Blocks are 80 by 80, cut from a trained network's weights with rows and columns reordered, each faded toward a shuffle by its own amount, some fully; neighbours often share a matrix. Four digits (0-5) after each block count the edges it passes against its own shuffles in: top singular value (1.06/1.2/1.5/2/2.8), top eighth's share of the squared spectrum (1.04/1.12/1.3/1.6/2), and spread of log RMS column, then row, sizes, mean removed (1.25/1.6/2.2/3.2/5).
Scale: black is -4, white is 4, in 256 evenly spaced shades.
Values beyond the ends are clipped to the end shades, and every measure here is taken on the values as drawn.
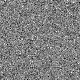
1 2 0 0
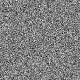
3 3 0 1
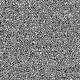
1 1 0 0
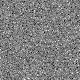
0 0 0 0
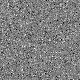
0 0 0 0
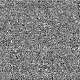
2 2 1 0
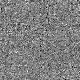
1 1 1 0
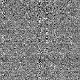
2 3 3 1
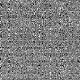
2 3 3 1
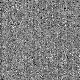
2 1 0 1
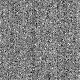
2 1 0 0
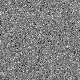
0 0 0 0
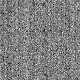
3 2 0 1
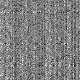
4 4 2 3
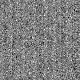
2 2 0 0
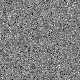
0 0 0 0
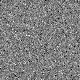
1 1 0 0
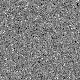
0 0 0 0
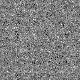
1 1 1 0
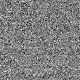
1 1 1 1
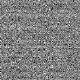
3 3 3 1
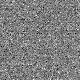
1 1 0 0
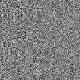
3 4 2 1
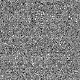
2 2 2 0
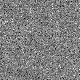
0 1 0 0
